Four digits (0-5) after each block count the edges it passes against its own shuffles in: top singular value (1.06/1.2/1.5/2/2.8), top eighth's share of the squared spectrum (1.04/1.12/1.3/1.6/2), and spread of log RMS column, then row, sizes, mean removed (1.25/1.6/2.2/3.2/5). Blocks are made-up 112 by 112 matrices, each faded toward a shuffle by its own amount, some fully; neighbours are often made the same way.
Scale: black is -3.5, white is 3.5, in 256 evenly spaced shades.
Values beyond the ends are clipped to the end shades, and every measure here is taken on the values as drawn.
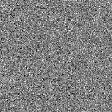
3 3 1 1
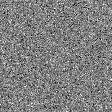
0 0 0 0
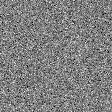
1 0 0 0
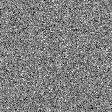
0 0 0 0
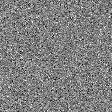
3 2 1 0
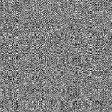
5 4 3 3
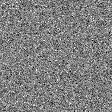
2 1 0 0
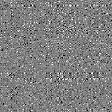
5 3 2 2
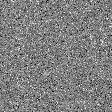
0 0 0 0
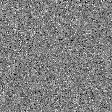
2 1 0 0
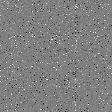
3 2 1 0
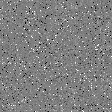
3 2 1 0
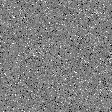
0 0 0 0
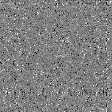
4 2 1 1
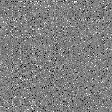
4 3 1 1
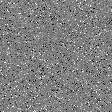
0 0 0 0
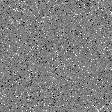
0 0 0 0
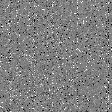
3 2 2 0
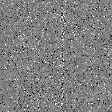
2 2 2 0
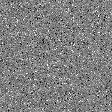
2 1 1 0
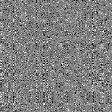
4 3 3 2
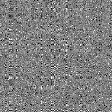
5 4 3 2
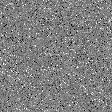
2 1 0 0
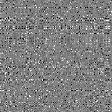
4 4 2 3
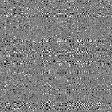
5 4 3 4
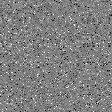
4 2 0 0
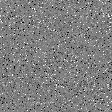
3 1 0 0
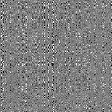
5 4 4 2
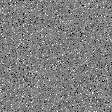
3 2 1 0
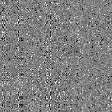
4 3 3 2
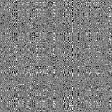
5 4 4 3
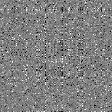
4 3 2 2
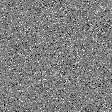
0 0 0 0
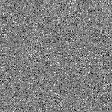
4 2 1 1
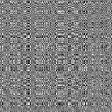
5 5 4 4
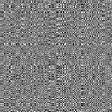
5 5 4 4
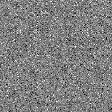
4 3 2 1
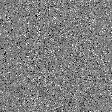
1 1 2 0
